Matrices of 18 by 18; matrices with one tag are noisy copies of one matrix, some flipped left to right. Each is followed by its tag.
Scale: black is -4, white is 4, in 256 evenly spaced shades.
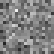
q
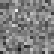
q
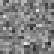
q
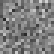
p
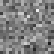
q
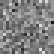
p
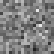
q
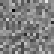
p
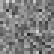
p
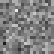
q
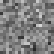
q
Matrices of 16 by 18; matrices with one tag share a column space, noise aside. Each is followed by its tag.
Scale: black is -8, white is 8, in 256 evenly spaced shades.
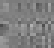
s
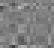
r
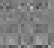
r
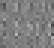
s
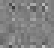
r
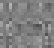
s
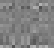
r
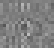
s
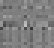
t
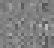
s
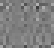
r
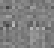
t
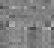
t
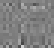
r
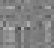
t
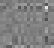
r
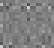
r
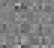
r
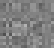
s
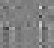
t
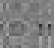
s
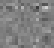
r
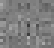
s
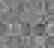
s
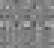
t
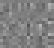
s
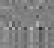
t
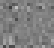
r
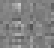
s
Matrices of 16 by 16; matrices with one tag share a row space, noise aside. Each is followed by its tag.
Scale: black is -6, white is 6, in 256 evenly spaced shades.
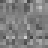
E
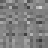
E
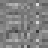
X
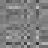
X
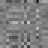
X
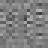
E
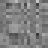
X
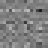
E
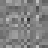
X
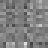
E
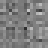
E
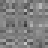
E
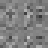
E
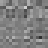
E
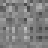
E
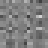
E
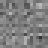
E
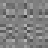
E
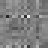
X
